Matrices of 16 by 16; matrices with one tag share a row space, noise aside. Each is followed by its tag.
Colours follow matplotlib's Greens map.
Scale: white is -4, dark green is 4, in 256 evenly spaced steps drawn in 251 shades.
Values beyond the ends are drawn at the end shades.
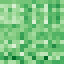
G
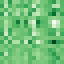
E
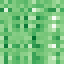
E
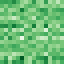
G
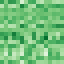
G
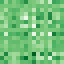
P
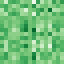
P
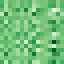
E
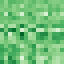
G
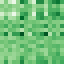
G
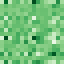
E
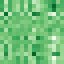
E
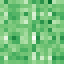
P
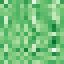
E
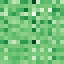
P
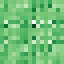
P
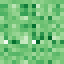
P
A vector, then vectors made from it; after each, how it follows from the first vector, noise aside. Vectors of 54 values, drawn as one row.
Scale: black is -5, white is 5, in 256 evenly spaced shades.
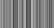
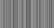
shrunk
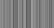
shrunk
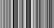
scaled up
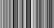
scaled up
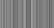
shrunk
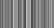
negated
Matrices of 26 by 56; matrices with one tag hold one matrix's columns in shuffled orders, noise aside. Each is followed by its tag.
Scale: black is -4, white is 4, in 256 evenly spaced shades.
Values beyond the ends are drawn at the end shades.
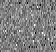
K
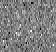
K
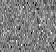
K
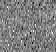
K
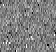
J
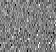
J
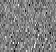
J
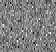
K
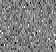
K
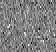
K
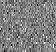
J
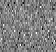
K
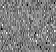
K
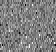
J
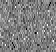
K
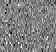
J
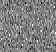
K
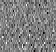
J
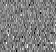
J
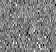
J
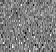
J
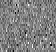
J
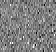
J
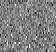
J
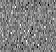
K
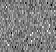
K
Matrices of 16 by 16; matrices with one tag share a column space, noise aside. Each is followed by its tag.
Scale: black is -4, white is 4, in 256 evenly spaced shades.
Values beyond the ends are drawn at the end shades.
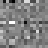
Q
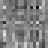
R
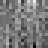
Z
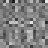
Q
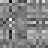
Q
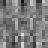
Z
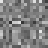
Q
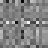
Q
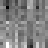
R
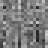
R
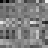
Q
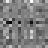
Q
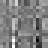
Z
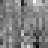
Z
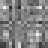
R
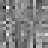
R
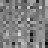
R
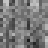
Z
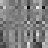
R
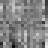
R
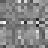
Q
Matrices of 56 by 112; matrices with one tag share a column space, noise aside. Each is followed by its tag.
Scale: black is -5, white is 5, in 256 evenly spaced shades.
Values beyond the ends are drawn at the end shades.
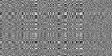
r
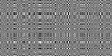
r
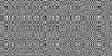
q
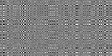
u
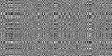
r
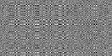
u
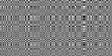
q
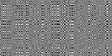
u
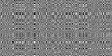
r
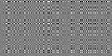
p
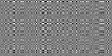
p
